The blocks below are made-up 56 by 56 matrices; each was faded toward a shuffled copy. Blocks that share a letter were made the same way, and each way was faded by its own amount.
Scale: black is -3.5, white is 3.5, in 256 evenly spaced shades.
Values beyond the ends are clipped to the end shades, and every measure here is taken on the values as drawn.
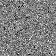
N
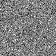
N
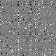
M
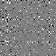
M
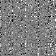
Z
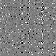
M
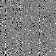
Z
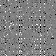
M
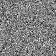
N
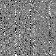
Z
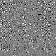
M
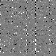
M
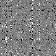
Z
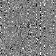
Z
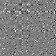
M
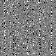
Z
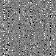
Z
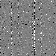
Z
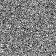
N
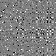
M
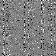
Z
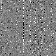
Z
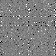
M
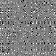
M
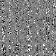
Z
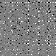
M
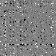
M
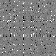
M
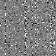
Z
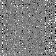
Z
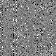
Z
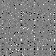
M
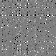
M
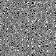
Z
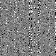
Z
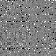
M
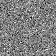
N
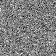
N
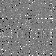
M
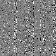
Z
